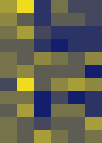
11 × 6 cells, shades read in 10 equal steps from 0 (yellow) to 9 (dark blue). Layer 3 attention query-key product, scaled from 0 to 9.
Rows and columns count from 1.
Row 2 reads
4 6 8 6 6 7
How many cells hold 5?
13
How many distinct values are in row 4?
3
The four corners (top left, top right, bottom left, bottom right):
3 7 5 5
